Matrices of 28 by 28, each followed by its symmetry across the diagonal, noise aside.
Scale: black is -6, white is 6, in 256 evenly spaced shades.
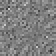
symmetric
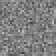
antisymmetric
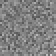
symmetric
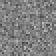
antisymmetric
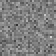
neither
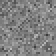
symmetric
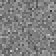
antisymmetric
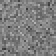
symmetric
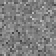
antisymmetric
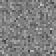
antisymmetric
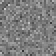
symmetric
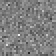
neither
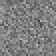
antisymmetric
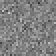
neither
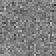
neither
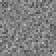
symmetric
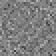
symmetric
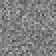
neither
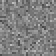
neither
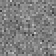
antisymmetric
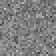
antisymmetric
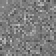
symmetric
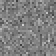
neither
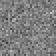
neither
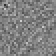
symmetric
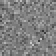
antisymmetric
